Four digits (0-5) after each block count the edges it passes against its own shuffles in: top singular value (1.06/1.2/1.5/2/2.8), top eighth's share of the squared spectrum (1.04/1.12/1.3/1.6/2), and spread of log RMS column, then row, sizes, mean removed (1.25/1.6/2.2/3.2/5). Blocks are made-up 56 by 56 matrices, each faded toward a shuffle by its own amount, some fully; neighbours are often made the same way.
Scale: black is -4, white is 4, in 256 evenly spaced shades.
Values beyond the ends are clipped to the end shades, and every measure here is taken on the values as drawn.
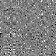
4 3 2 1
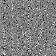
2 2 2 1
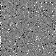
2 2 1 1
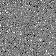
0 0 0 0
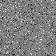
0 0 0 0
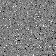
1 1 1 0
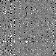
2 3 3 2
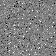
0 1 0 0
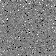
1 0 0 0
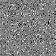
3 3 1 1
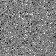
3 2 0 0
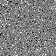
0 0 0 0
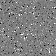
0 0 0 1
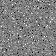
2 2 0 0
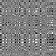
5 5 3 3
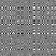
5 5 3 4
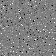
0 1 0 0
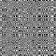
5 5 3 3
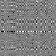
5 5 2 3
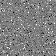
1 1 0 0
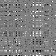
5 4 2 2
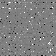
3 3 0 1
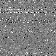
2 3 0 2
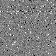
2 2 0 1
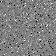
0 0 0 0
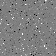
0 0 0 0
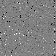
3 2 1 0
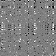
4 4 2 2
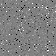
3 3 1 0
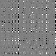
5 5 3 2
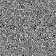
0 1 0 2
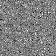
0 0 0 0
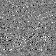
1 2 0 3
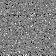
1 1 0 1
